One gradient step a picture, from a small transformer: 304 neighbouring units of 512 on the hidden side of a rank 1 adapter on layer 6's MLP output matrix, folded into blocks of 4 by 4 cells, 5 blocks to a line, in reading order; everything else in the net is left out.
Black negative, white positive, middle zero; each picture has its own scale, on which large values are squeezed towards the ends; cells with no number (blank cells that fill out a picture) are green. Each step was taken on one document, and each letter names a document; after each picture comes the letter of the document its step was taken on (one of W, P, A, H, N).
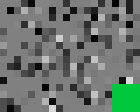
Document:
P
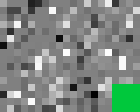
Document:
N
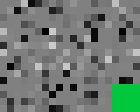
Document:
P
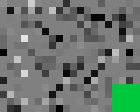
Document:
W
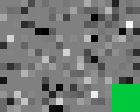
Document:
P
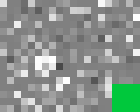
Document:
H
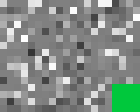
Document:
N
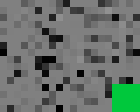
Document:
H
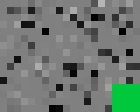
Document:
W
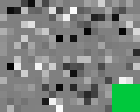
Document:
W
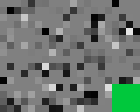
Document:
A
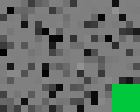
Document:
A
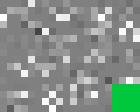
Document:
W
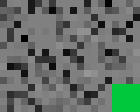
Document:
N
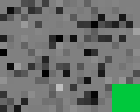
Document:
A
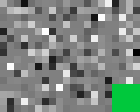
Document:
P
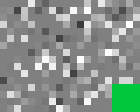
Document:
W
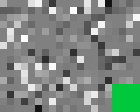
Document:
N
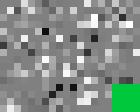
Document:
P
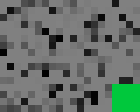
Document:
A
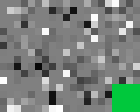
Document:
P
